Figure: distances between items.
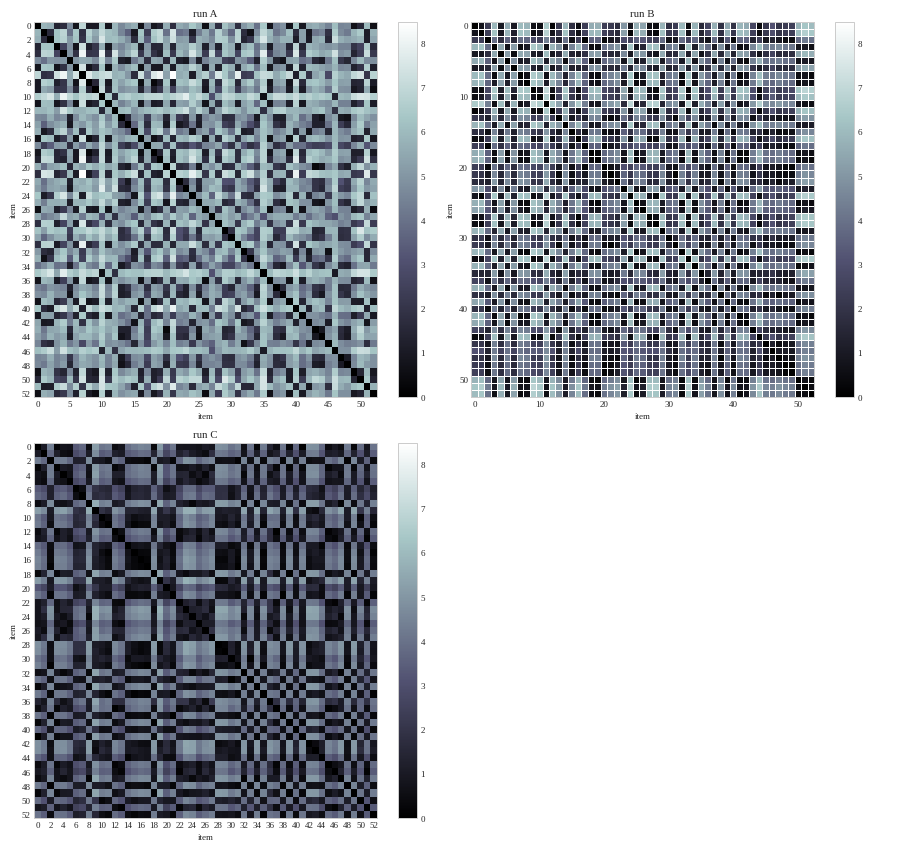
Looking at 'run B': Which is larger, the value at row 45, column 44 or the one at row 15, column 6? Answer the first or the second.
the first
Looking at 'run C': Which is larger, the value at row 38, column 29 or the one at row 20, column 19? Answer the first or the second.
the second
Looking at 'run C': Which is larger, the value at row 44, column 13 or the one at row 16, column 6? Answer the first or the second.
the first
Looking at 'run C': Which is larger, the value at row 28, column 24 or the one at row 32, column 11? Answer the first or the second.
the first
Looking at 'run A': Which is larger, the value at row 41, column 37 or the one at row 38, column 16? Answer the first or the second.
the second
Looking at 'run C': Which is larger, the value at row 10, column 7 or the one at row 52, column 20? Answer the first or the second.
the first
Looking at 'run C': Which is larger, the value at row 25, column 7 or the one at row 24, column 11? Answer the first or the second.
the second
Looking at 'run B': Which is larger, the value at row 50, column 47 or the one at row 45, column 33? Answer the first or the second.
the first
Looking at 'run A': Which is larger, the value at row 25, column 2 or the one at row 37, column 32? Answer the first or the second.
the first
